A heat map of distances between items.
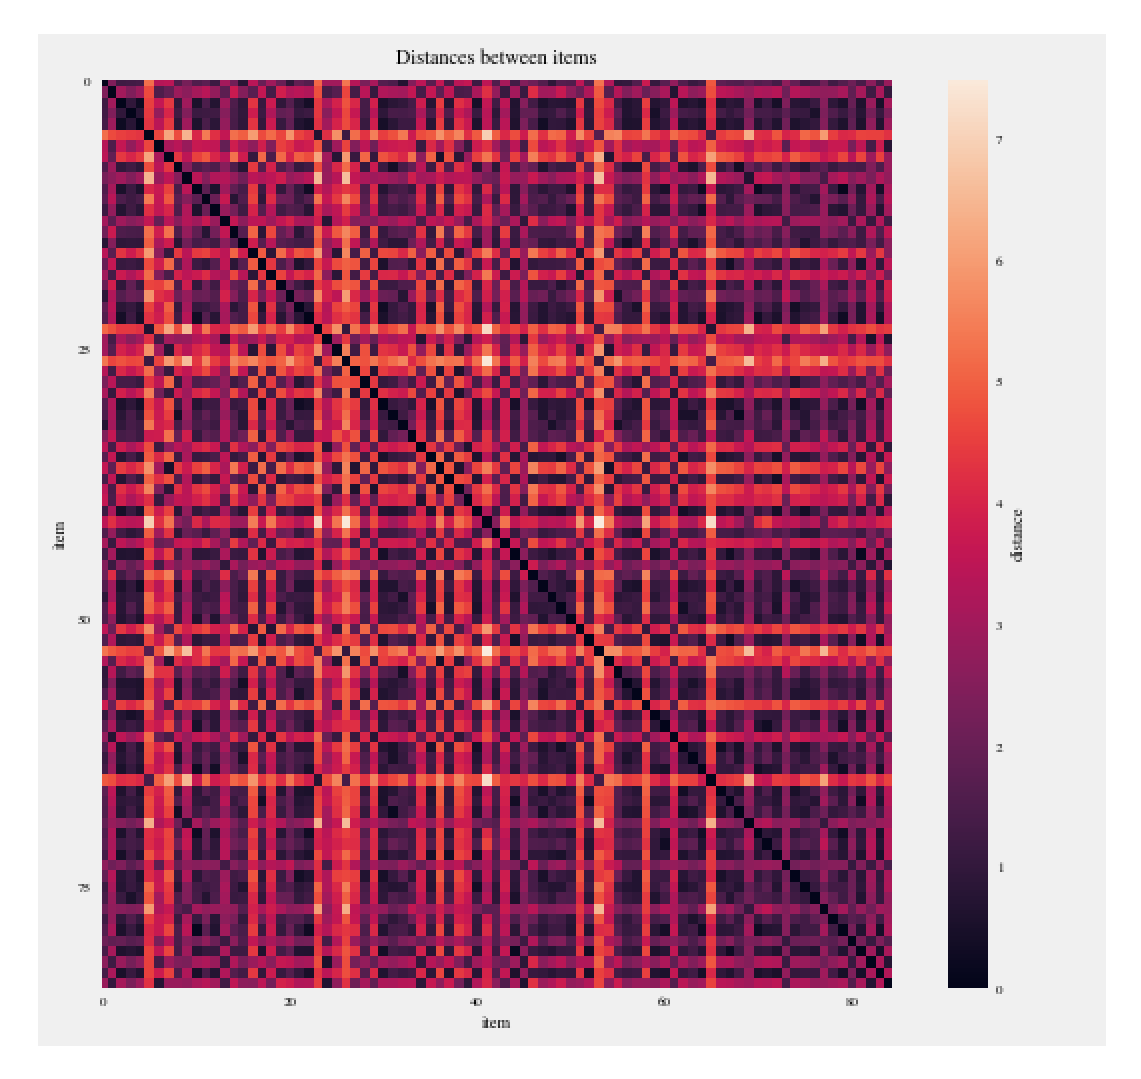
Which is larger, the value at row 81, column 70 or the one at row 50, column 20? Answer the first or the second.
the second
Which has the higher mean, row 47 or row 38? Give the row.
38
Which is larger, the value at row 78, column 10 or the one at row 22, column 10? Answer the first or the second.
the first
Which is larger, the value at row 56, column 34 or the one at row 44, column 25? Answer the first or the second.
the second
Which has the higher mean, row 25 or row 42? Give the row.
25
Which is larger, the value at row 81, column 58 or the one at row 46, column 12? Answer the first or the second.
the first
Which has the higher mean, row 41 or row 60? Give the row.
41
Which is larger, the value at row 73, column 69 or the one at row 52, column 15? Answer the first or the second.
the first
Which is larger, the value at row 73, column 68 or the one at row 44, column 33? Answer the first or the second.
the first
